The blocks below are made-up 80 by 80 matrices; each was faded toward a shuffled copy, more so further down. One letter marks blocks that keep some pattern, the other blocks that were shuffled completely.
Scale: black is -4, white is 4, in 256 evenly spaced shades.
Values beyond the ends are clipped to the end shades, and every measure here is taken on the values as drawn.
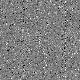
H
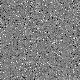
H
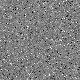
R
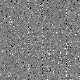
H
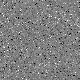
R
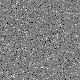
R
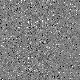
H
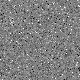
R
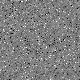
R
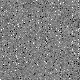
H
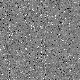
H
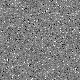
R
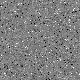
R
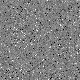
R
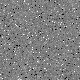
R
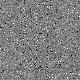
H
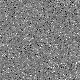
R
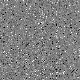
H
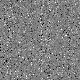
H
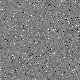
R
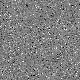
R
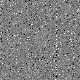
H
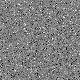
R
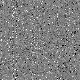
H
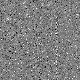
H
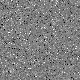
R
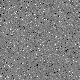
R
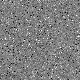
R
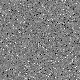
R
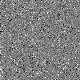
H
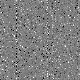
H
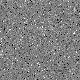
R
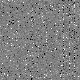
H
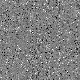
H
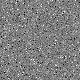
R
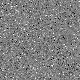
R
